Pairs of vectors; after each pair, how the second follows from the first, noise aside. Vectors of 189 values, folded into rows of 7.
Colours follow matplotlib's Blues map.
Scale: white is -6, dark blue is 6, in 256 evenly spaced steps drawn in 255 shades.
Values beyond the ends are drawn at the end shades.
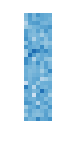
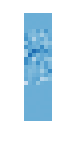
partly zeroed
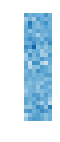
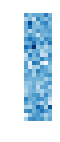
scaled up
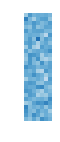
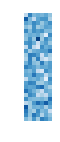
scaled up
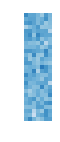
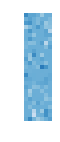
partly zeroed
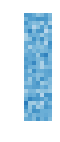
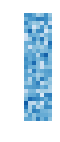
scaled up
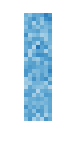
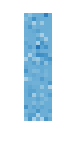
partly zeroed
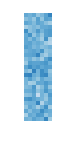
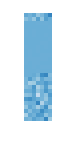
partly zeroed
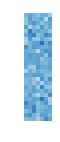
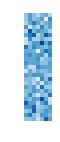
scaled up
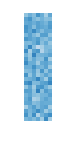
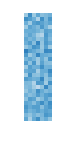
reversed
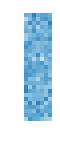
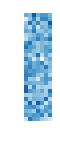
scaled up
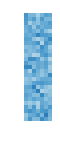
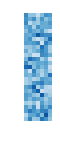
scaled up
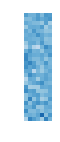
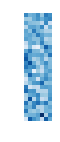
scaled up
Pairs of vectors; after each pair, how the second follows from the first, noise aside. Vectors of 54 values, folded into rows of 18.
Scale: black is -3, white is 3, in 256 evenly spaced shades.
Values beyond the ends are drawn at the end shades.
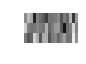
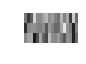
negated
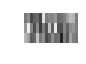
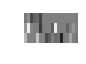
partly zeroed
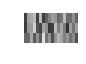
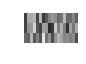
copied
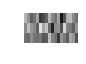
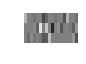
partly zeroed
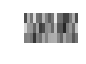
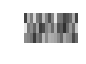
copied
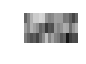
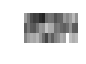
negated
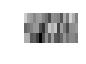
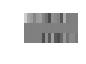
partly zeroed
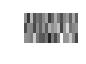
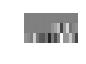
partly zeroed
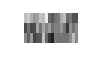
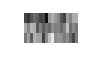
negated
